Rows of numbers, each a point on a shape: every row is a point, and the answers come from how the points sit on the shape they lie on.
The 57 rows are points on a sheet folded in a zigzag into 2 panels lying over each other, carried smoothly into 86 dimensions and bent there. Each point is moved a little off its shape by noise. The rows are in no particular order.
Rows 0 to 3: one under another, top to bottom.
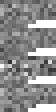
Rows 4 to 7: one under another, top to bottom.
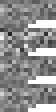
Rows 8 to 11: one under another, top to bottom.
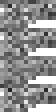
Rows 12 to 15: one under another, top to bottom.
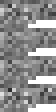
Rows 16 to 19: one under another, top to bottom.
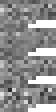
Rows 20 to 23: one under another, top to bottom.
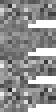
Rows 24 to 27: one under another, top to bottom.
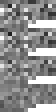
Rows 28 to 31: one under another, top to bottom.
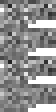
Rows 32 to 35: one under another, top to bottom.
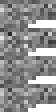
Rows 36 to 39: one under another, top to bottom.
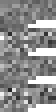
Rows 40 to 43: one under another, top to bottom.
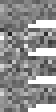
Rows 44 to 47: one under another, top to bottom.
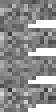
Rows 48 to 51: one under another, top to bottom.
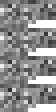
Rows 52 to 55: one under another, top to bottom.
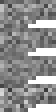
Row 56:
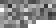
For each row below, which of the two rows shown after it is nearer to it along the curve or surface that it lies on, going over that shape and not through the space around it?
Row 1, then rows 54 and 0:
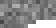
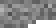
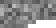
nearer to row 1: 0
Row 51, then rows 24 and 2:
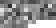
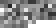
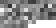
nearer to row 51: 24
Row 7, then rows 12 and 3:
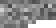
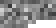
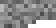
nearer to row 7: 3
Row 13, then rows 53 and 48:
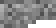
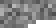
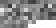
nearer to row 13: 53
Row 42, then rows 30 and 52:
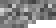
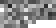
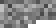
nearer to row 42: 30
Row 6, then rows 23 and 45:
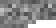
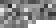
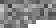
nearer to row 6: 23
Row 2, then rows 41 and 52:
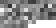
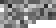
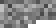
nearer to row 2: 41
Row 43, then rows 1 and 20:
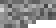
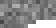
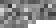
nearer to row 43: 20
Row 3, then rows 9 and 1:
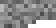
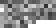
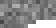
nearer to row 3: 9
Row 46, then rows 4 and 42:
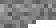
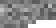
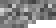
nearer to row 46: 4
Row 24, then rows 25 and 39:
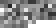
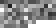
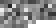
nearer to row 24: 39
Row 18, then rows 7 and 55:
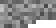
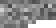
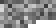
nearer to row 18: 7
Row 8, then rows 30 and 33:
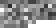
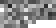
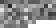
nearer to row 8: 30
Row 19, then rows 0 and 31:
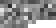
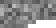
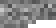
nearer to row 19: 0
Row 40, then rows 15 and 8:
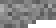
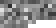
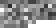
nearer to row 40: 8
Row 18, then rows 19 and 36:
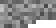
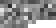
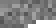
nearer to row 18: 36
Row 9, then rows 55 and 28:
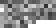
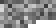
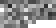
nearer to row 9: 28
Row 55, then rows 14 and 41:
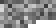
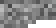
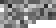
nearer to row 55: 41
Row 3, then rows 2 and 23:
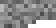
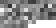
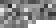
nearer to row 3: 2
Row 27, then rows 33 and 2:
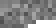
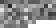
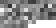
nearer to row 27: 2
